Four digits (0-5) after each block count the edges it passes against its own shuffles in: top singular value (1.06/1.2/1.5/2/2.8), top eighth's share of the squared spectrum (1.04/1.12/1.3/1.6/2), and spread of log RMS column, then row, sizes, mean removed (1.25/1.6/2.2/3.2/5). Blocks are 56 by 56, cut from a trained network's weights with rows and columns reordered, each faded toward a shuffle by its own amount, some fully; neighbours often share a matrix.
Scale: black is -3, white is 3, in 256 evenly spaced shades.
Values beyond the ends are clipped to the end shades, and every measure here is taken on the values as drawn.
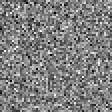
0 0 0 0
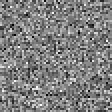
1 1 0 0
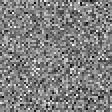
2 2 0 0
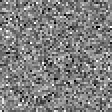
0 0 0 0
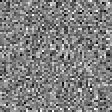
4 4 2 1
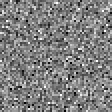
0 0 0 0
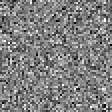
3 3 1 1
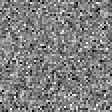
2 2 0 1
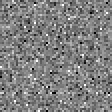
1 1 0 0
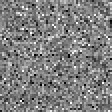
0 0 0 0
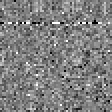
3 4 1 2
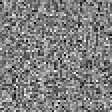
3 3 1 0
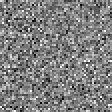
2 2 0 0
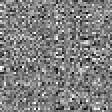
3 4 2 3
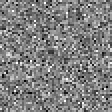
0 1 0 0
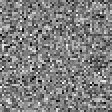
3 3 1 1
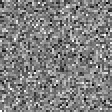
1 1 0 0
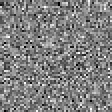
3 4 1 2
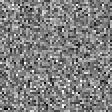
2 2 0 0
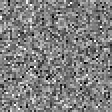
0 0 0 0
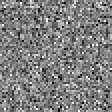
2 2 1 0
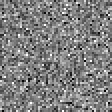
1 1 0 0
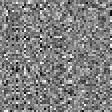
4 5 3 2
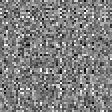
4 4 3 2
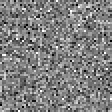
1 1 0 0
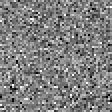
1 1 0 0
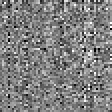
3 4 2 2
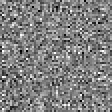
3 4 2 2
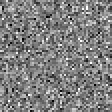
2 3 1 0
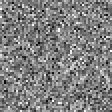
1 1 0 0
